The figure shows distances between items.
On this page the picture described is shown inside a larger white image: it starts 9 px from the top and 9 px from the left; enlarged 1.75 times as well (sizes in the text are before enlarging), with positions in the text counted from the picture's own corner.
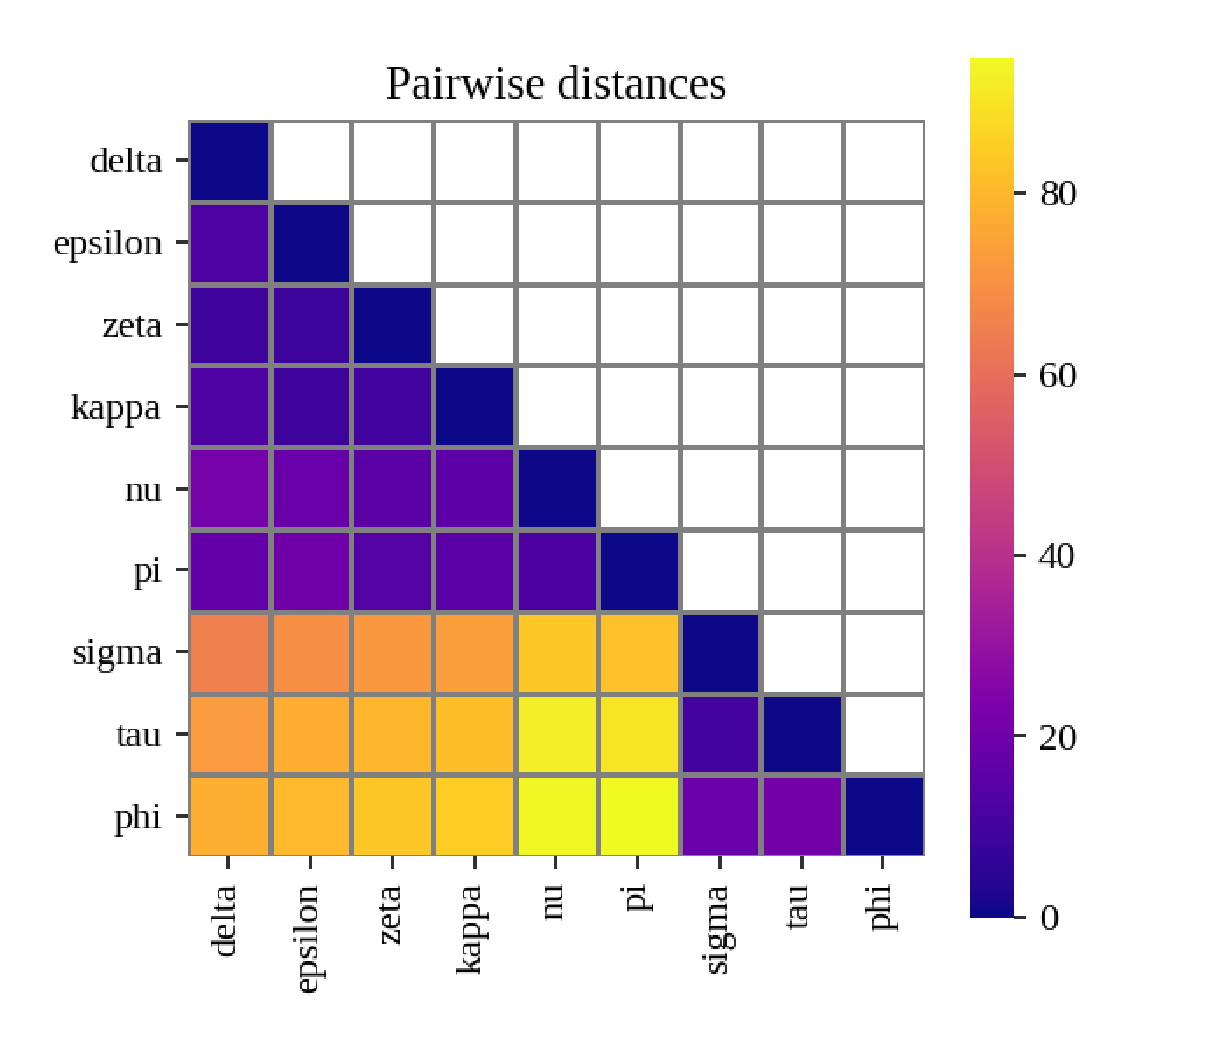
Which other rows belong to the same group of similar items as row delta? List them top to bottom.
epsilon, zeta, kappa, nu, pi
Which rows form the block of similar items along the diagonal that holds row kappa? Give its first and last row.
delta to pi
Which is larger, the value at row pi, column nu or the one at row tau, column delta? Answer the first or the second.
the second
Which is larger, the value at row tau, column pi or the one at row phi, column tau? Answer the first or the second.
the first
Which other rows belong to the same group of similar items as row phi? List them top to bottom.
sigma, tau
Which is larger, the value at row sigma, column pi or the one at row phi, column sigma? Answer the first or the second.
the first
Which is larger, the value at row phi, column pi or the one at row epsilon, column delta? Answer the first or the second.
the first
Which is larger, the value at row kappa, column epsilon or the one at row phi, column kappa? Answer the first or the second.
the second
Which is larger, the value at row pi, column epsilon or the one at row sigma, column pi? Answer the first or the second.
the second
